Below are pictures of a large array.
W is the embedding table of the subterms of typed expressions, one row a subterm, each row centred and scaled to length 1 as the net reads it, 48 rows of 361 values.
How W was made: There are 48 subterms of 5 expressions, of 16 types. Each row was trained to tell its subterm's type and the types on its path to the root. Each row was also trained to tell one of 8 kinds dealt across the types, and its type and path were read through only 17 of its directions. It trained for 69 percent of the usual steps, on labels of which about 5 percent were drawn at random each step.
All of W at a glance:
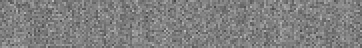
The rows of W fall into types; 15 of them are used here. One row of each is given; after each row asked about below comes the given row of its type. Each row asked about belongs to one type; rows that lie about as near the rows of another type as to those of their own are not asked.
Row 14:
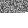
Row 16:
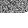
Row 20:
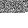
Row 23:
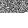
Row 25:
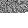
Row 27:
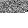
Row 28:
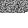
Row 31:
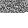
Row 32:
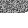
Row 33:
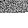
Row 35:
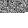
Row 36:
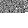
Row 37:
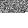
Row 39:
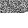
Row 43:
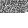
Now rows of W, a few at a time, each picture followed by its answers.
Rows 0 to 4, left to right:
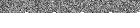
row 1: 23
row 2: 37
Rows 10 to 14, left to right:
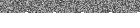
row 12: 16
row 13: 36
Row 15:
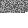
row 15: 35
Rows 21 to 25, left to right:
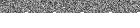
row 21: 16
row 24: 39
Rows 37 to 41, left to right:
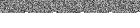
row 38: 20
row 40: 35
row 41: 32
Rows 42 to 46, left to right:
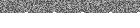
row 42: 39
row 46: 32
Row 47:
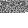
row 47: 43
